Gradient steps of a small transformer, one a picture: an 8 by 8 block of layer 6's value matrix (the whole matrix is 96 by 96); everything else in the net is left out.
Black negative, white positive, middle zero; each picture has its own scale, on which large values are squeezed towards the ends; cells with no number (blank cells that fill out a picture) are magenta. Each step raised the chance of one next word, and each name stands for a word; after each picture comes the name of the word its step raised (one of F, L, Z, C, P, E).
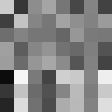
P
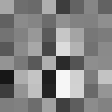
P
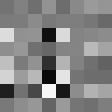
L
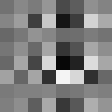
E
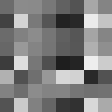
E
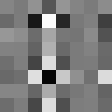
E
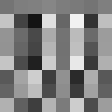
E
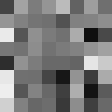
P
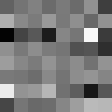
L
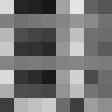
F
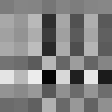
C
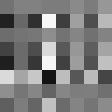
E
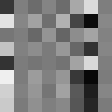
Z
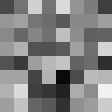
Z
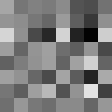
L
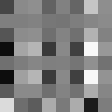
C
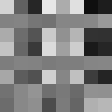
F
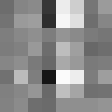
P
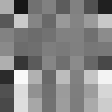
P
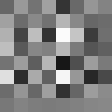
L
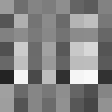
C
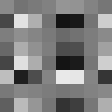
E
